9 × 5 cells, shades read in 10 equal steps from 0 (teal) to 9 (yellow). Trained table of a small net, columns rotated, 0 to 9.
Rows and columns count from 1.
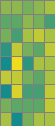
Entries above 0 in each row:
5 5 5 5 4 5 4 5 4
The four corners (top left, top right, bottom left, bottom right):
5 6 6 6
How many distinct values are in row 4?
4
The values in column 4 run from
2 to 7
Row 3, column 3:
6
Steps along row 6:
same down down up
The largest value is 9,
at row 5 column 2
